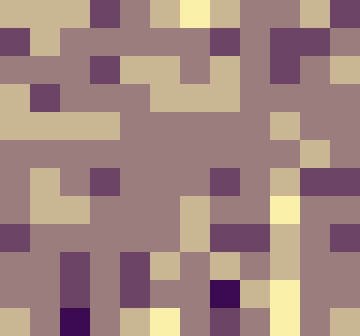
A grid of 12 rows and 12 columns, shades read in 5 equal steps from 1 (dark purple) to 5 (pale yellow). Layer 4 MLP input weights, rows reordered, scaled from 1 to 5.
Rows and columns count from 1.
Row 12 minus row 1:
0 -1 -3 1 1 1 -2 -2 0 2 -1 2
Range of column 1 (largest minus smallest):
2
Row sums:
42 33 38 39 41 37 34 41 34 37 35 40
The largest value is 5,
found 5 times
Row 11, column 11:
3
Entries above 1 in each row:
12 12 12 12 12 12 12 12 12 12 11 11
